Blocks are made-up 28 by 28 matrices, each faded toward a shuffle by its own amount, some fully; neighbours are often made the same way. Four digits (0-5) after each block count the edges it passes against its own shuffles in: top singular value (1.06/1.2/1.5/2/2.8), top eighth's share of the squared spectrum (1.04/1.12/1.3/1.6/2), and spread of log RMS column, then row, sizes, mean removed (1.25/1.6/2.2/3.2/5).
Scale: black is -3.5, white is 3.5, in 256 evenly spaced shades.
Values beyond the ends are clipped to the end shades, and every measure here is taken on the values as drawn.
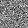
0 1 0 0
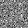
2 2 0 0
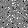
1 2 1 0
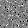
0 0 0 0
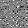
3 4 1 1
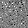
2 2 0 1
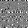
3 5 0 2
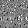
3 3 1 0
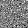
1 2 0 0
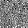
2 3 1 0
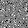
1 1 1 0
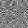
3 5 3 2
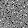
0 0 0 0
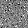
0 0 0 0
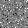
0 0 0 0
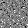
0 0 0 0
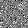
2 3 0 0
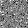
2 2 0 0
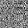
3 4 1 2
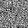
2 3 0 1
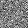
0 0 0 0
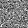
0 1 0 0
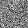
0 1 0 0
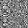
3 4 2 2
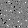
0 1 0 0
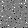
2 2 0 0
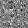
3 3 2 0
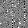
2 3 2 0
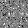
2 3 1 1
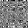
4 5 2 3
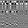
4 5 2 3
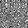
3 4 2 1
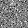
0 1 0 0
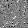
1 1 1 0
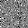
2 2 2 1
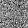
0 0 0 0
